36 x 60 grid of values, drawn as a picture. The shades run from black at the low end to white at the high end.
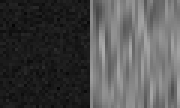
It is made of 1 by 2 panels. Panel 1,1: very low, fine-grained, faint in contrast. Panel 1,2: middling, streaked downward.
